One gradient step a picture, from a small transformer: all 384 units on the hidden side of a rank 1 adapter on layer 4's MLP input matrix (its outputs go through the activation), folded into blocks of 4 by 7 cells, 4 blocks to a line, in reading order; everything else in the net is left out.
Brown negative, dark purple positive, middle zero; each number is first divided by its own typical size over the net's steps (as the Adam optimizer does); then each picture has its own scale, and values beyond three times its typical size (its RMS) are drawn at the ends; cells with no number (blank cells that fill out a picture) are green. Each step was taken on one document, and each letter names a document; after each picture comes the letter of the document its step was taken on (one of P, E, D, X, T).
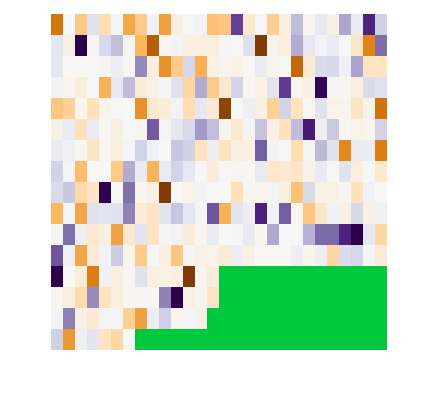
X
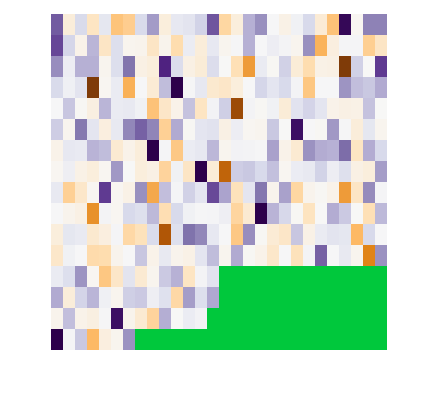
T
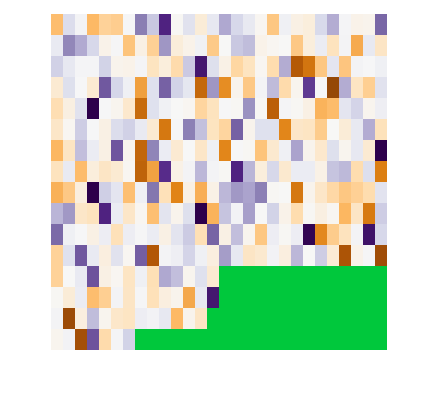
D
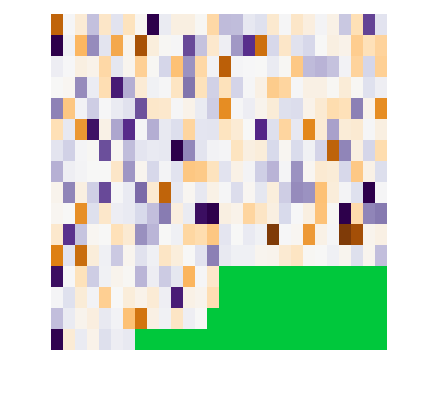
X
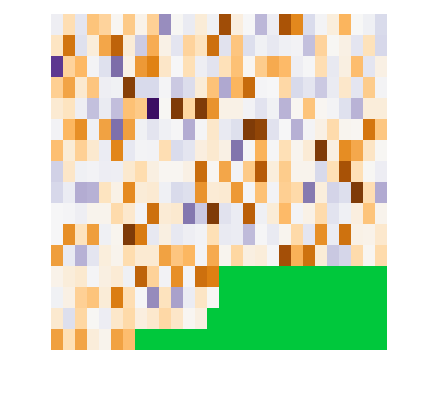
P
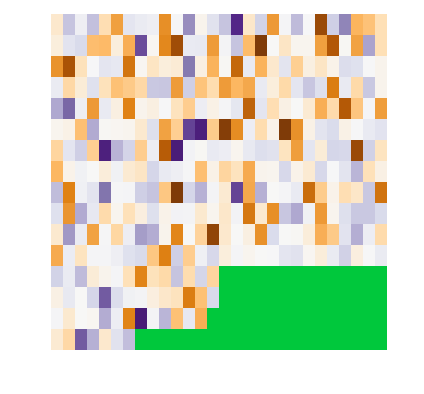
D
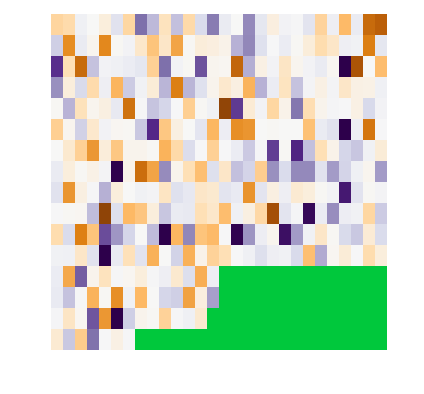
T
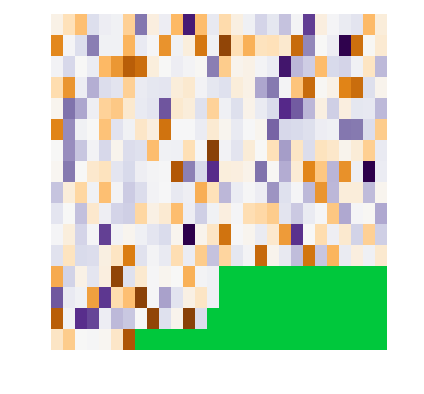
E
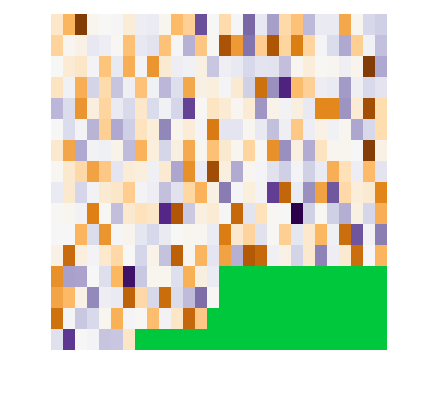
E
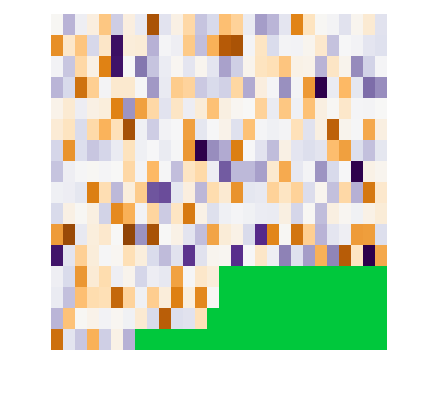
P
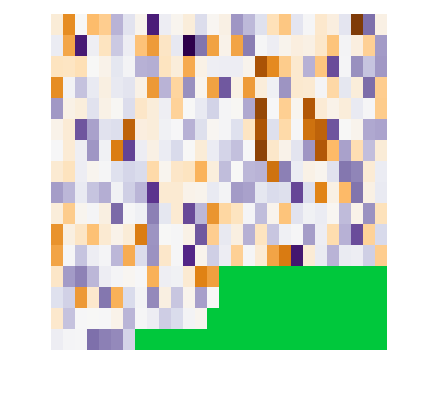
P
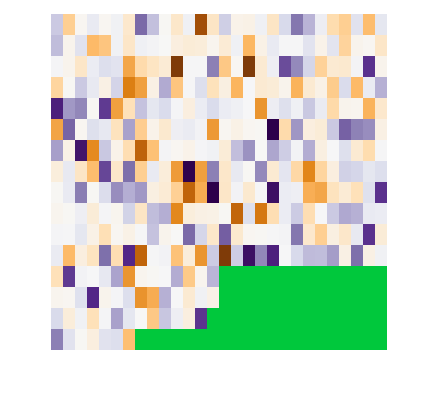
E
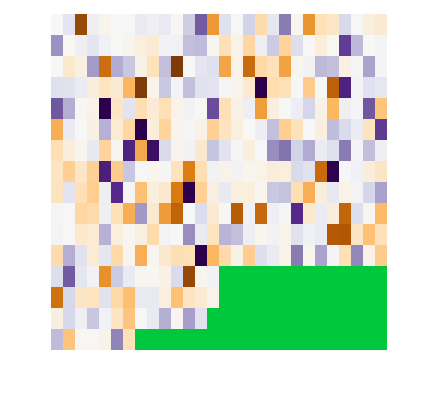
E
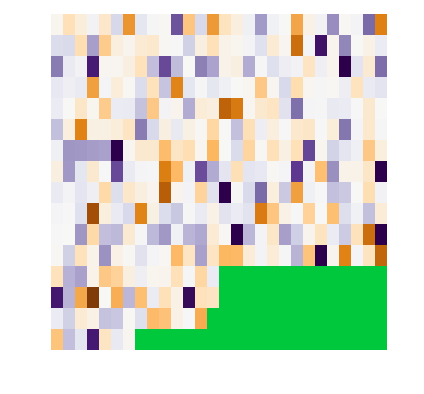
T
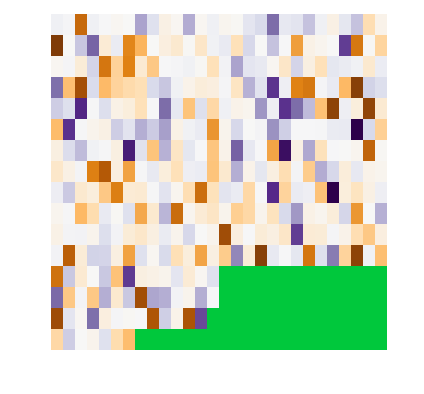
E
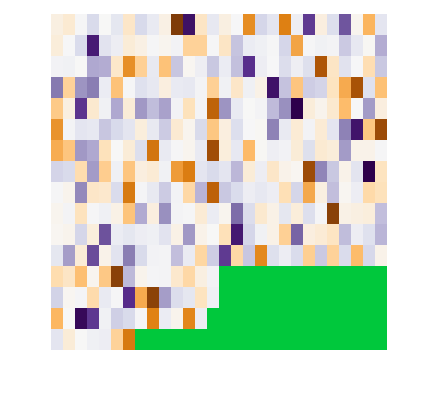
E
